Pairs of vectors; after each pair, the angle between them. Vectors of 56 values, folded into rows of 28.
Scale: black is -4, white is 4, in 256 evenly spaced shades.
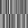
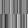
partly opposed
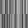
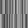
nearly parallel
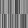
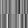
partly aligned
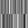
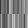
partly aligned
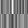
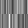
partly opposed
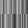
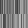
partly opposed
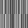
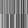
partly aligned
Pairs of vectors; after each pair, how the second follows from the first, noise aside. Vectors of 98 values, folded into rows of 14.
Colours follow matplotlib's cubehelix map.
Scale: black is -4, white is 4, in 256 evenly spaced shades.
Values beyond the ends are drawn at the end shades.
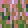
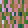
shuffled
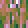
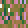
shuffled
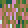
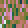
shuffled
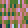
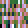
scaled up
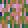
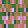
wrapped around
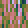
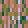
wrapped around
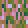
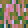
shuffled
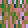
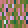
wrapped around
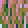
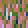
wrapped around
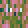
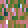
shuffled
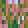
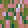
shuffled
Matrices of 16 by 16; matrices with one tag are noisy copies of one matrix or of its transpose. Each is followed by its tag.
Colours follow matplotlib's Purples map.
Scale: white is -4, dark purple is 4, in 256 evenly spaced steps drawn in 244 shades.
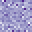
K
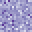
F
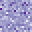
F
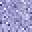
K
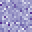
K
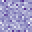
K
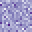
K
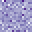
K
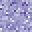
F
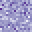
F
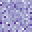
K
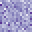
K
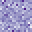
K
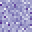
K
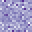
K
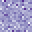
K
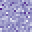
F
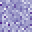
K
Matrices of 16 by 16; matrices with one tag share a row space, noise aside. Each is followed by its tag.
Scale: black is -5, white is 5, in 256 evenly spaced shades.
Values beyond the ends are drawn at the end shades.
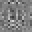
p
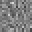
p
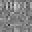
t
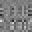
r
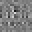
t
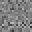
p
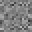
r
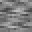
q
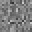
p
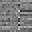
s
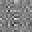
t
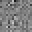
t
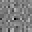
t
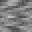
q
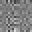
t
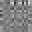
r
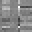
s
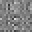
t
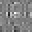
t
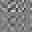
p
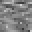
q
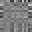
r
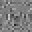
t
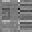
s
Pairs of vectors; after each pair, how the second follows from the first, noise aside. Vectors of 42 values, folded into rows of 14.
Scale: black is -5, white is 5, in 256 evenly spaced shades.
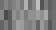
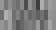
negated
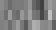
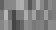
reversed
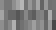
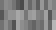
negated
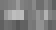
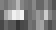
scaled up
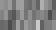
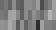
negated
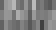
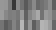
reversed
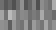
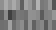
negated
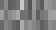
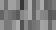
negated
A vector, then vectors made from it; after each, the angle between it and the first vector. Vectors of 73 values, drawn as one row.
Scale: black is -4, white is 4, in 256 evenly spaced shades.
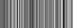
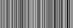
partly opposed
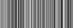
nearly opposite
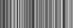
nearly parallel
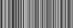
partly opposed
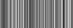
nearly parallel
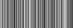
partly opposed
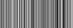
partly aligned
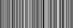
orthogonal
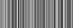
nearly opposite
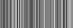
nearly parallel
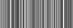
partly opposed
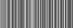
partly opposed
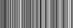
partly aligned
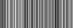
partly aligned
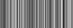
nearly parallel
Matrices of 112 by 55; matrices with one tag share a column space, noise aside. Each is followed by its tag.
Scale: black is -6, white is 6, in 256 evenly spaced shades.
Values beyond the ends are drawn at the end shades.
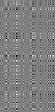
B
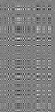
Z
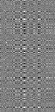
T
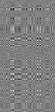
Z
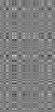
B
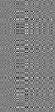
T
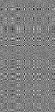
Z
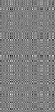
B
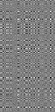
T
